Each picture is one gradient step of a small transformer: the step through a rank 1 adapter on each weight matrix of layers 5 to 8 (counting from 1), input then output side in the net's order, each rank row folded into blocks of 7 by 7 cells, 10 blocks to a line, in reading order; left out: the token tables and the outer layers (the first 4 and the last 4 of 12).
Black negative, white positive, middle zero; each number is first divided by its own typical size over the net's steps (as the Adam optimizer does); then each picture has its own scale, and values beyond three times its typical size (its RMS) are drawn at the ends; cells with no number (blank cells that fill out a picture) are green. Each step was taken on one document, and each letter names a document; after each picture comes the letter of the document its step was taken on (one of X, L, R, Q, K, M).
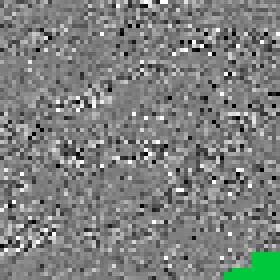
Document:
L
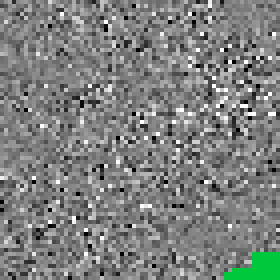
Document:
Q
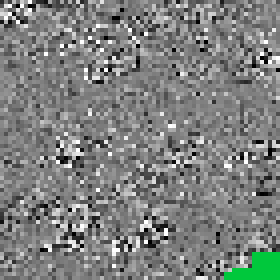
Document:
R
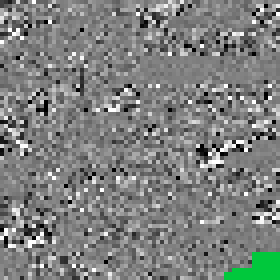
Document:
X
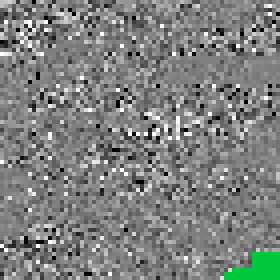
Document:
X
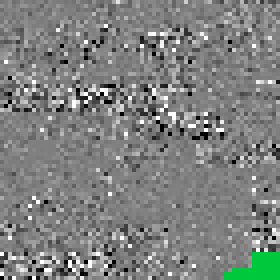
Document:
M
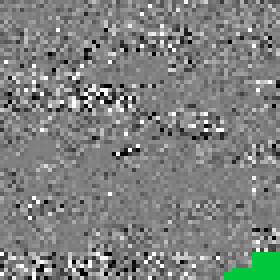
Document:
M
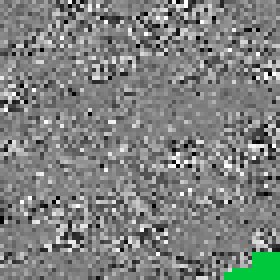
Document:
R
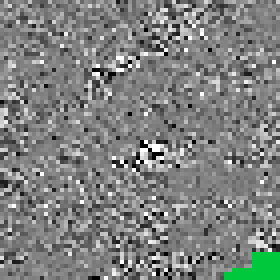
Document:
R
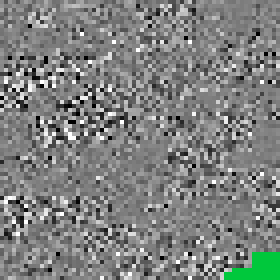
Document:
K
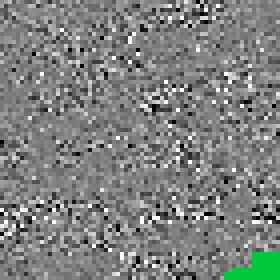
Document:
Q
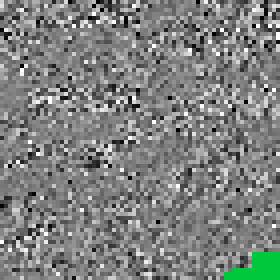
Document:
X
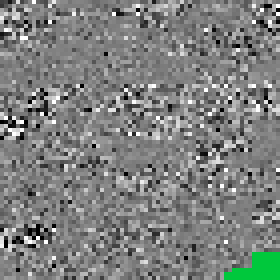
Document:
X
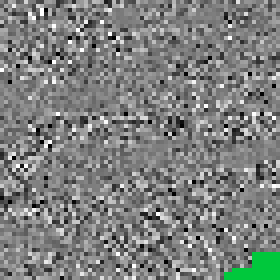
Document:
K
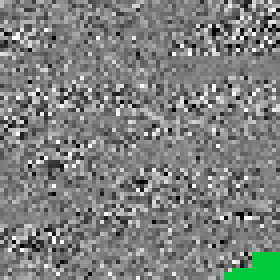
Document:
X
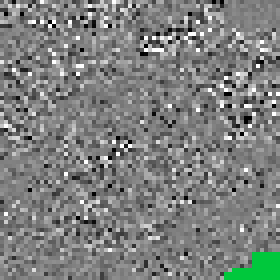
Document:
Q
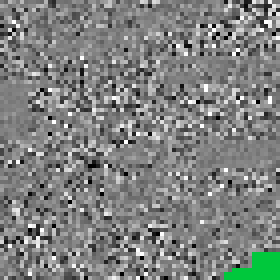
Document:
X
